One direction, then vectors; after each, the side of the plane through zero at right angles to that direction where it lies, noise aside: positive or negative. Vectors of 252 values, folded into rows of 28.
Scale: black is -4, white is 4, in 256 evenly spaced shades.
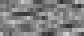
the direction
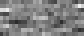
negative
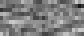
positive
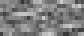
negative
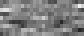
negative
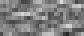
negative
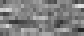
negative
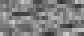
positive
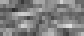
negative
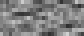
positive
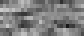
positive
